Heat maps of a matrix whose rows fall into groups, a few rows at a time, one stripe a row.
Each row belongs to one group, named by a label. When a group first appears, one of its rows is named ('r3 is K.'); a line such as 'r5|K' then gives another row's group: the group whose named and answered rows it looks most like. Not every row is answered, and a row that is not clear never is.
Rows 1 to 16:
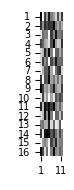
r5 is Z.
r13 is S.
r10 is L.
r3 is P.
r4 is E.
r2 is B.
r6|P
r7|Z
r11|B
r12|Z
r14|B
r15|P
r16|E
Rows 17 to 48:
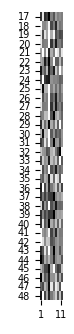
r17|B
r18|P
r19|L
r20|P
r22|Z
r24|B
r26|P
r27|P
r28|E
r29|B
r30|L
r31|E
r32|Z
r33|B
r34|P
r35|S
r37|B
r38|P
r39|B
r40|B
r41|P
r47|S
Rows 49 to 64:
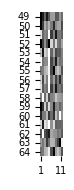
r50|E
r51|P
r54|P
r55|E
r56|L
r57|P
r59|E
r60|B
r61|L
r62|B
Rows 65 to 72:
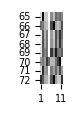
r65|L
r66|E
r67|L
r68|L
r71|L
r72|E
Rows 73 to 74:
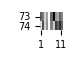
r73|E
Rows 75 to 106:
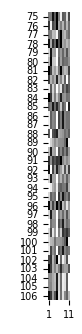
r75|Z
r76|B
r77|E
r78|B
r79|L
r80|L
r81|E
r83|L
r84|E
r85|Z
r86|P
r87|P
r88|B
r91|B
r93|L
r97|L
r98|P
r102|S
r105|S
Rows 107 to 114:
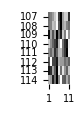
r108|E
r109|B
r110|Z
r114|Z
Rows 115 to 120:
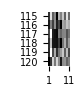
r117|B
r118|B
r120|E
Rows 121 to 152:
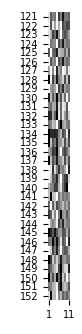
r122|L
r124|P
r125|B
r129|P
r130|B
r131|S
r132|S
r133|E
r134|Z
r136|Z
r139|Z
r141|L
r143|E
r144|P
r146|Z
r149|E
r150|B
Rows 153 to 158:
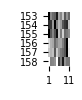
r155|S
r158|P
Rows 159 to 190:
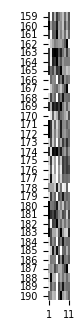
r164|B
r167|Z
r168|P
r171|E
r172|E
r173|L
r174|B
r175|L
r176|L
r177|L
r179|P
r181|Z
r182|B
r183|E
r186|P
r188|L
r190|E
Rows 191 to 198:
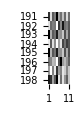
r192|P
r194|L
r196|E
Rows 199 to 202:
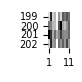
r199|L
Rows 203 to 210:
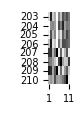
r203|L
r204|P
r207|S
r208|E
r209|S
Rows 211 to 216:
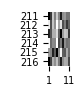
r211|E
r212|L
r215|Z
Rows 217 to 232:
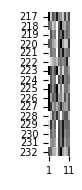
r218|E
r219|P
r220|E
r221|P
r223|S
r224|P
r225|S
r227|E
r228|Z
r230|P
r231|P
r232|E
